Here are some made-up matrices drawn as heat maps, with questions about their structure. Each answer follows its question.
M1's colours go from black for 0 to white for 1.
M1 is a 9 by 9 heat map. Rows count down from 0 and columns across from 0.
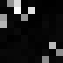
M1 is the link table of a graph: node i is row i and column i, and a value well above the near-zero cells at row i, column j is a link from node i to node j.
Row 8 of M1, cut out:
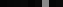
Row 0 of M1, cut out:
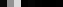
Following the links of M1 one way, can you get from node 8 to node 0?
no
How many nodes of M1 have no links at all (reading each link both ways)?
1
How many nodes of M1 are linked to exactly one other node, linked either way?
1
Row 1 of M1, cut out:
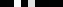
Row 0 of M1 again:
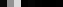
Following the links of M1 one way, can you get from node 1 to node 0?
yes
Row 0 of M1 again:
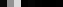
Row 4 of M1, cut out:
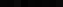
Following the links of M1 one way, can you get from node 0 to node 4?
yes
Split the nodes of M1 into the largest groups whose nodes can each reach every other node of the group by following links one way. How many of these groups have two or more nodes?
2
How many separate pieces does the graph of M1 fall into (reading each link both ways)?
3
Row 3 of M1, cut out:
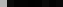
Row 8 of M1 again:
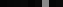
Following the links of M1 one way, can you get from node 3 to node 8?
no
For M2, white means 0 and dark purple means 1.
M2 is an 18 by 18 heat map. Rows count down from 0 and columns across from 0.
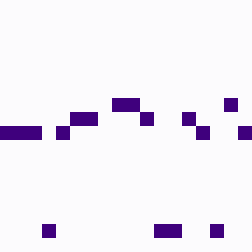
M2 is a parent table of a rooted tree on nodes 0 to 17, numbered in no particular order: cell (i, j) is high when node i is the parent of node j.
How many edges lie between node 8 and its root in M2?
1
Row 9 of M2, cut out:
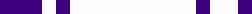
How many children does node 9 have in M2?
6
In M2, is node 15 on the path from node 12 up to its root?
no
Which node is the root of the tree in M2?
7
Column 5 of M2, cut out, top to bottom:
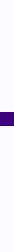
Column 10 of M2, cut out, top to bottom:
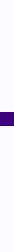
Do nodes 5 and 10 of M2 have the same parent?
yes
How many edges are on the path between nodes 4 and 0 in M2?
2
